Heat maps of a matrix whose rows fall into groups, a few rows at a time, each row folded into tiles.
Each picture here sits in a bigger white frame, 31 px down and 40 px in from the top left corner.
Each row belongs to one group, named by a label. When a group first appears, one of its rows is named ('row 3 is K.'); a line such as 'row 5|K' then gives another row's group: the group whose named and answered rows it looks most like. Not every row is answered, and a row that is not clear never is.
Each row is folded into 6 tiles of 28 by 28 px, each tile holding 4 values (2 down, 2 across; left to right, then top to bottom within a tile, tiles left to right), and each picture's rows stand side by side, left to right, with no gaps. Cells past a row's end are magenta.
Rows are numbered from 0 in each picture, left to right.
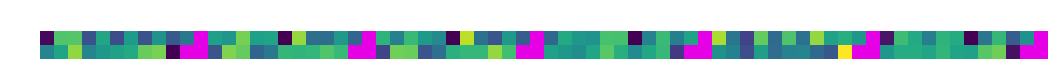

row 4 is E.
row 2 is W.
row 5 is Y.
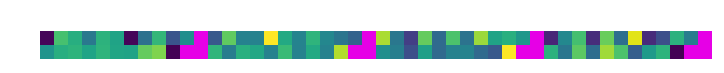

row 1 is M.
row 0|Y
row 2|E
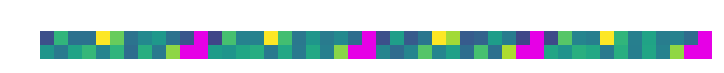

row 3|M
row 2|M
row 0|M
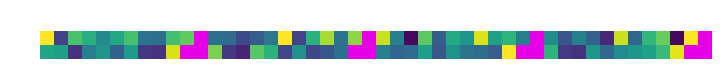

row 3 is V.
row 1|V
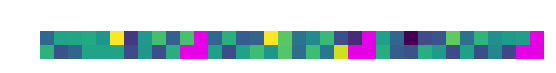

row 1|M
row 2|V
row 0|V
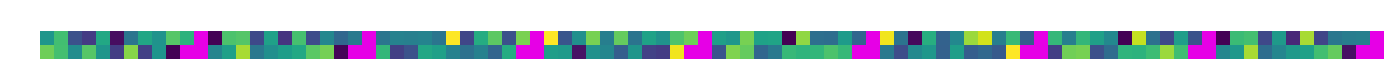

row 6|W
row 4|W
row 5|E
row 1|Y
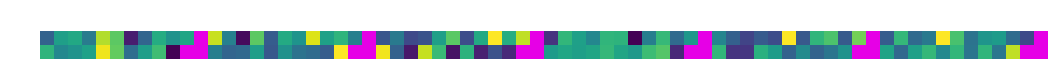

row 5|M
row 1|E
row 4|V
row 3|Y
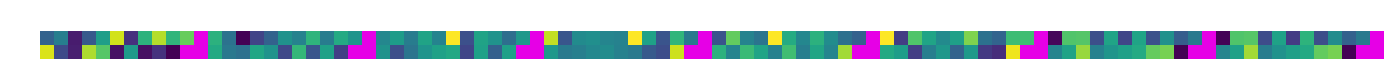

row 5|E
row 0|V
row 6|Y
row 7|Y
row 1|V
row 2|V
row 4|M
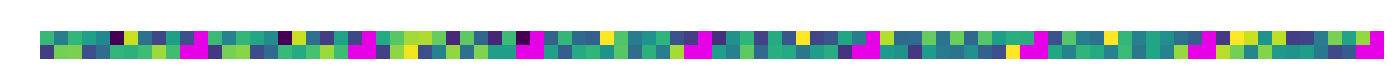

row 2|W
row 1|W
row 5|E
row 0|W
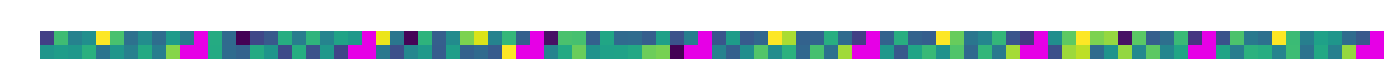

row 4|M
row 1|V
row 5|M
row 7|M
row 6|W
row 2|E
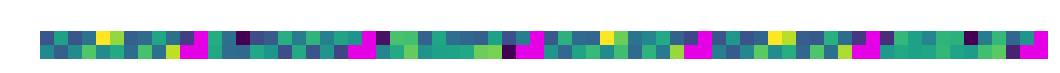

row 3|M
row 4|M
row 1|V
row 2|Y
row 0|M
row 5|Y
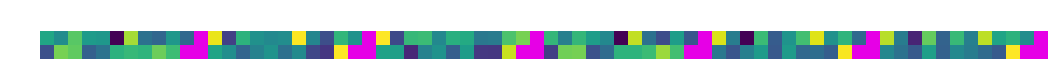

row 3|W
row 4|E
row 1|E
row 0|W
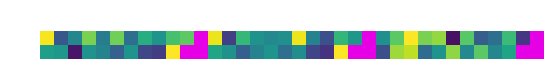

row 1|E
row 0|E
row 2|W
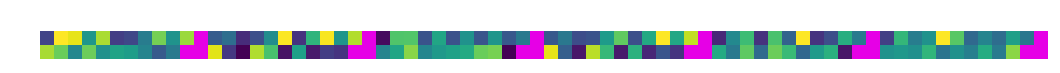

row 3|V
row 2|Y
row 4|Y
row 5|M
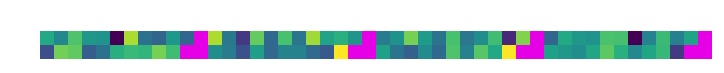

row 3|Y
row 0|W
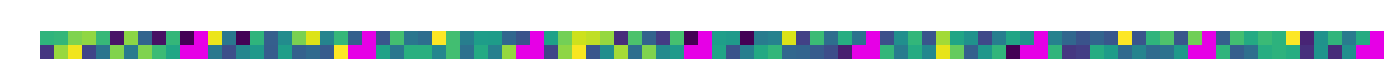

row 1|E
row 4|V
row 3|W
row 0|W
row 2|M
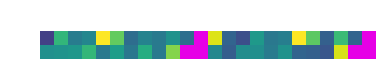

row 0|M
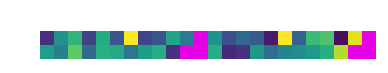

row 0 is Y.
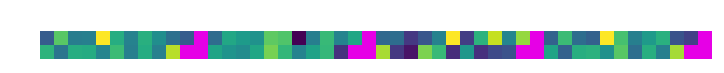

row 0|M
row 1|Y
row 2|V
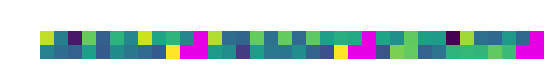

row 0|E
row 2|W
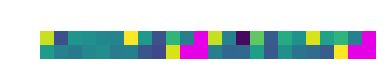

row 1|E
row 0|E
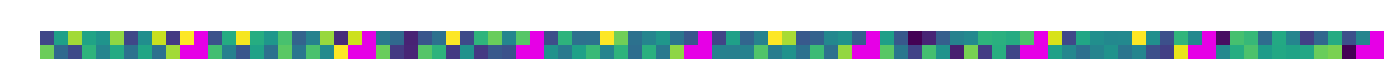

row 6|E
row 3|M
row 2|V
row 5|V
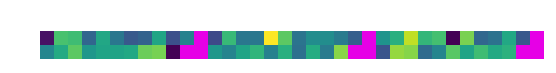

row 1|M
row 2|W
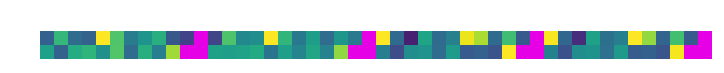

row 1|M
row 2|E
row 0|M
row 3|E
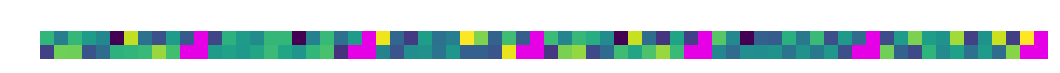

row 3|W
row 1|Y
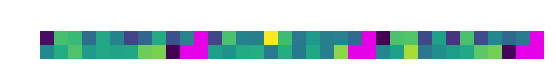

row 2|Y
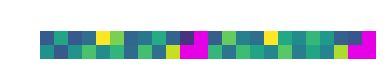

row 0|M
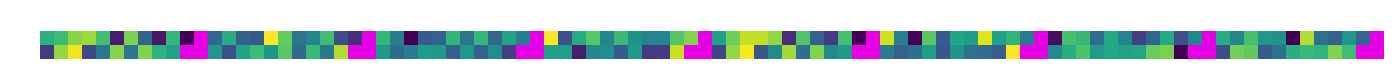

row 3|E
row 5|E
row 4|W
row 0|W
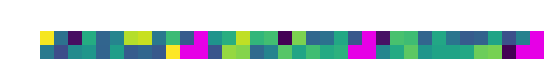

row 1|W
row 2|Y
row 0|E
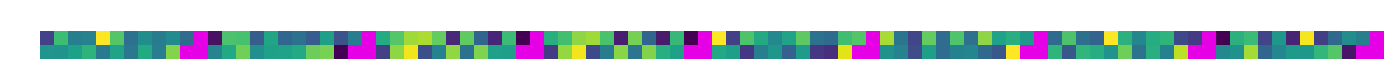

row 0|M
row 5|E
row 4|E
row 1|Y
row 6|M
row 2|W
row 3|W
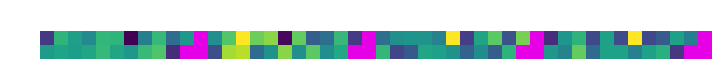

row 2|V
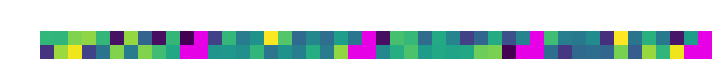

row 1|M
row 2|Y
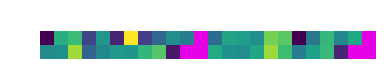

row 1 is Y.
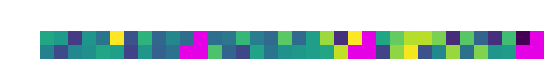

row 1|V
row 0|V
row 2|W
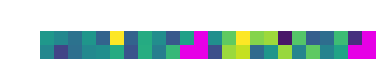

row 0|V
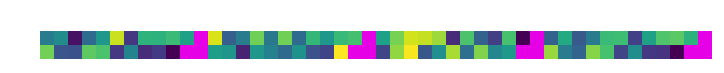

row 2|W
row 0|V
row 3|V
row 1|E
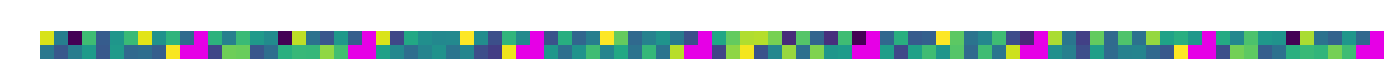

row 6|E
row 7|W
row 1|W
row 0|E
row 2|E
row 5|M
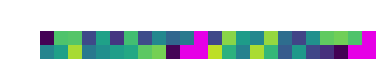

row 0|Y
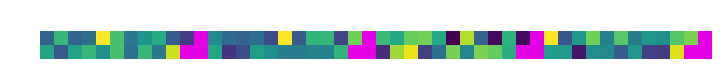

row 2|W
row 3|E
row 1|V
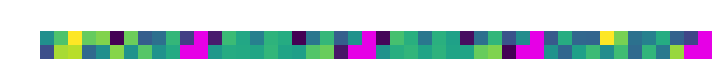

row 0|W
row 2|Y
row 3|M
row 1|Y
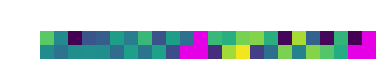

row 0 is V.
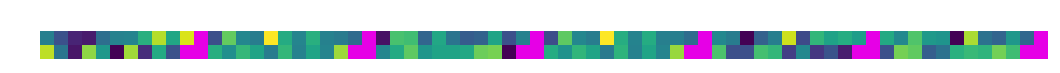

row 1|M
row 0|V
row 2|Y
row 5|W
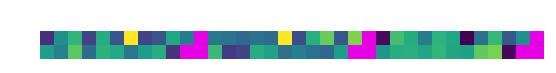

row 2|Y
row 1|V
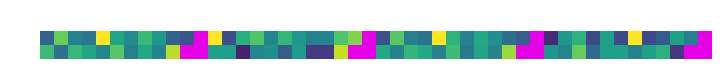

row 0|M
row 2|M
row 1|E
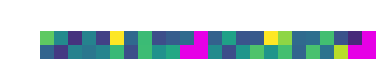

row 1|M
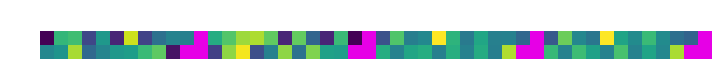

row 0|Y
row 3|M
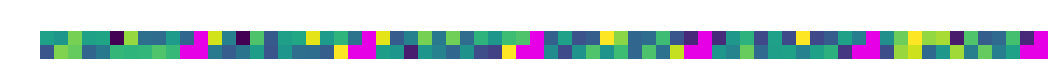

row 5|W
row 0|W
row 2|E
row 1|E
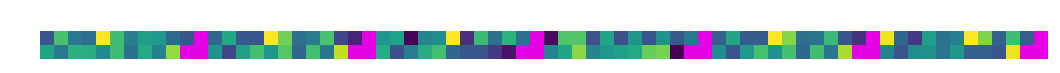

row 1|M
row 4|M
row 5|E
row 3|Y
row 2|V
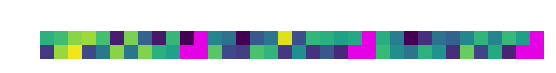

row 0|W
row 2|V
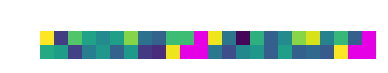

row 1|E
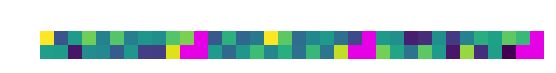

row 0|E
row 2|V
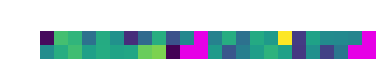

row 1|V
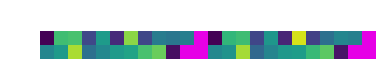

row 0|Y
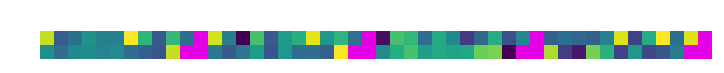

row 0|E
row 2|Y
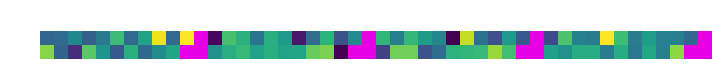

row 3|M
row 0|V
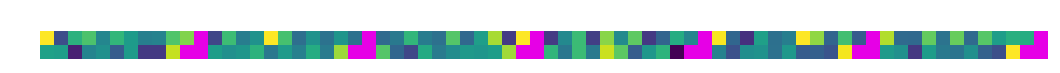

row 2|V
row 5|E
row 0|E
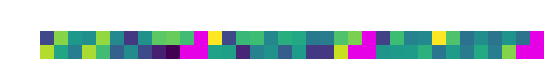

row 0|V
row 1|E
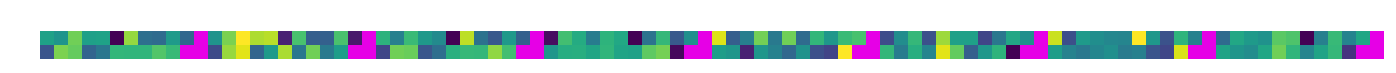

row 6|E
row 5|Y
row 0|W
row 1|W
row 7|Y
